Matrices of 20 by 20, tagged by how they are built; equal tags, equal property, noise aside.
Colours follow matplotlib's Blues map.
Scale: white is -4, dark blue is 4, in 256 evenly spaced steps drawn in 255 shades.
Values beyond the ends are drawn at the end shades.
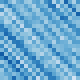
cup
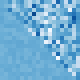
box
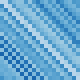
cup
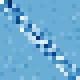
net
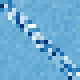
net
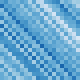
cup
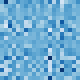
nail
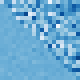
box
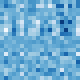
nail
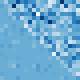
box
